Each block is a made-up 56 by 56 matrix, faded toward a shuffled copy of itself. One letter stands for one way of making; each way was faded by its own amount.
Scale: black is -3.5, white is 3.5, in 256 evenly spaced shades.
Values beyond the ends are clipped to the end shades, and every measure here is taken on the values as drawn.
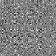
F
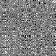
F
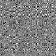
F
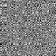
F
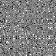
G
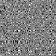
F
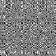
F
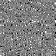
G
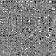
G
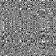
F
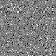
G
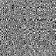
F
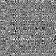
F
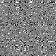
G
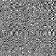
F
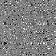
G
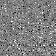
G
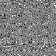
G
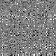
G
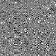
G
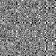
F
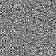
F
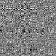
F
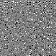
G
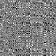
F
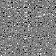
G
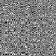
F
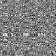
F
